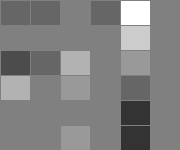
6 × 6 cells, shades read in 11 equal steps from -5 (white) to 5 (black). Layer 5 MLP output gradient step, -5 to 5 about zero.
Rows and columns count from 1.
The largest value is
3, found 2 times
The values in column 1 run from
-2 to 2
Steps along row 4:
up down up up down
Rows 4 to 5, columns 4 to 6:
0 1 0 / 0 3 0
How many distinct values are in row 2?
2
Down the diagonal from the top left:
1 0 -2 0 3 0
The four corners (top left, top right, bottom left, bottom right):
1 0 0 0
